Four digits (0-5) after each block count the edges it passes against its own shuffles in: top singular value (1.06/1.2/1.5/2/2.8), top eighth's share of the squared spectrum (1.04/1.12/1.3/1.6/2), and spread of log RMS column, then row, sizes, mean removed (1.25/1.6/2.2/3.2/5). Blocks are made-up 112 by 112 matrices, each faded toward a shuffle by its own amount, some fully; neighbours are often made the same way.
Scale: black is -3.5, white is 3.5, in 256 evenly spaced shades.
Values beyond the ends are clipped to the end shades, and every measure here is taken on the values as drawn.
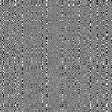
5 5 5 3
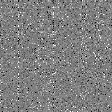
4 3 2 1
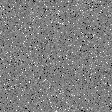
0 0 0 0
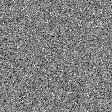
0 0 0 0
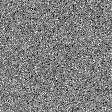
0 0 0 0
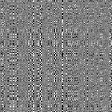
5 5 4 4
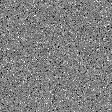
0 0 0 0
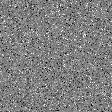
2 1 0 0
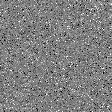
3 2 0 0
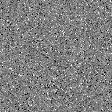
3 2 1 0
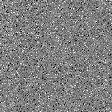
3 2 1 1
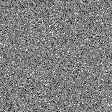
0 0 0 0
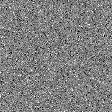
2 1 0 0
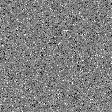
0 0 0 0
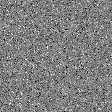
0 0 0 0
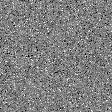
0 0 0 0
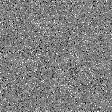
3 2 0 1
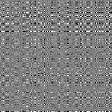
5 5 4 4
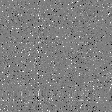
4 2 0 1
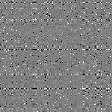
5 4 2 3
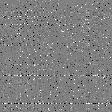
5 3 1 2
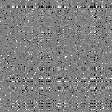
5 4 2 3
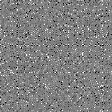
4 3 2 2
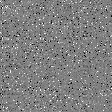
3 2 0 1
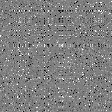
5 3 2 2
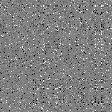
4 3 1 1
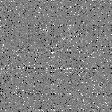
4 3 1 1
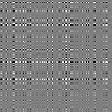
5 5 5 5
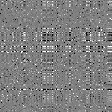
5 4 3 3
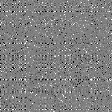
5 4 2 3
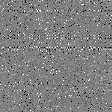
4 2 0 1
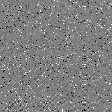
4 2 0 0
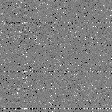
4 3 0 1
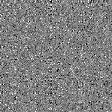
4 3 2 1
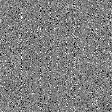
2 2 3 0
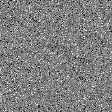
0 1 2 0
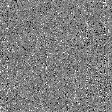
1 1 2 0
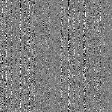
2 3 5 0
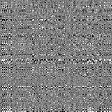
5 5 3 4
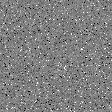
2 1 0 0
